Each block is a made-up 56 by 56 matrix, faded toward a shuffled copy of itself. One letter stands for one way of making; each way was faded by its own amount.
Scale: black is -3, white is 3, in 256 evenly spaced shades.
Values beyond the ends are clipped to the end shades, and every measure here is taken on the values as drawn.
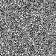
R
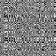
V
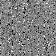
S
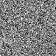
R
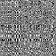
V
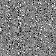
S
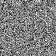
R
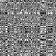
V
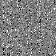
S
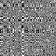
V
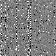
S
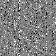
S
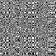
V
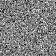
R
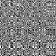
V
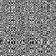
V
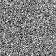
R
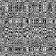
V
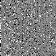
S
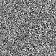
R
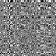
V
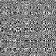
V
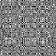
V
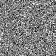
R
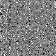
S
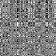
V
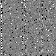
S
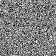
R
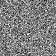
R
